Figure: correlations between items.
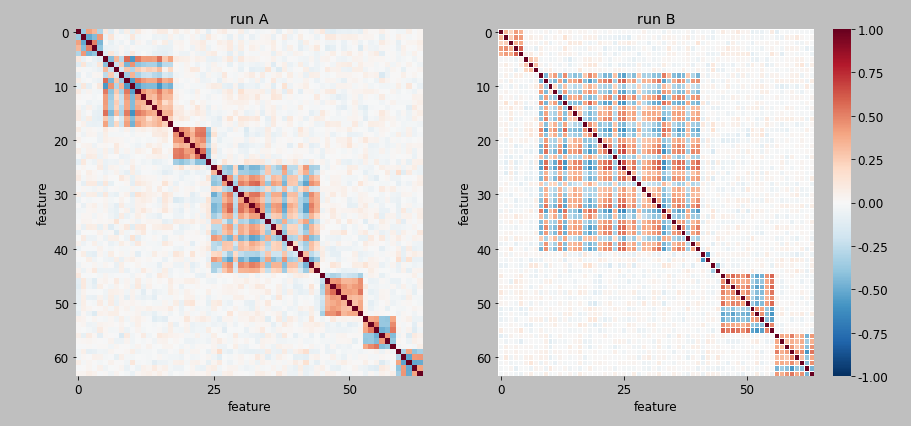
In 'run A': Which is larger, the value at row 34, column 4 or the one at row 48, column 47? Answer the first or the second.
the second
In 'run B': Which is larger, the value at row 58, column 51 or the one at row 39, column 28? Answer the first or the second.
the first
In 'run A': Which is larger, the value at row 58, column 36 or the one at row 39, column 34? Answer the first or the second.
the second
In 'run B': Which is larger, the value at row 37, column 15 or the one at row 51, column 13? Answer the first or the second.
the first
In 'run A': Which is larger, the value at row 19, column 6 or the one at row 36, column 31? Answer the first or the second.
the second
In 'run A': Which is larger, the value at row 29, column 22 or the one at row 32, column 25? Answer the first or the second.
the first
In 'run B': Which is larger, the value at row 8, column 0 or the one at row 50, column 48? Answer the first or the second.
the second
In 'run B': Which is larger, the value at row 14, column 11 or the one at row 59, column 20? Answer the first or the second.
the second
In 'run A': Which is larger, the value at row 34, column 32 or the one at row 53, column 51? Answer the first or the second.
the first
